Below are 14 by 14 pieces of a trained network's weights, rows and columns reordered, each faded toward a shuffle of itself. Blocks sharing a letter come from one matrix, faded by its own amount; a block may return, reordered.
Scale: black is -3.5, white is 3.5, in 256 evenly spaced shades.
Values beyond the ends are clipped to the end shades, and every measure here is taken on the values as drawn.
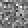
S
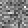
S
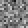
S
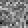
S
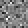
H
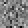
H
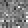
H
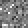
H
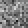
S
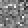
H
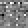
H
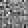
S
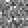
H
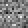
S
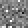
H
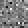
H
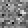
S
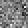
S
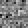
S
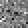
H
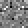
H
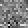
S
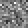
S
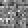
S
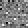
H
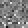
H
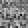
S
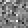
H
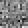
S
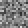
S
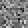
S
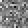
S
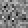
S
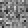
S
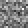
S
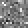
H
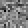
S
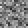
S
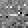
H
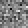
S
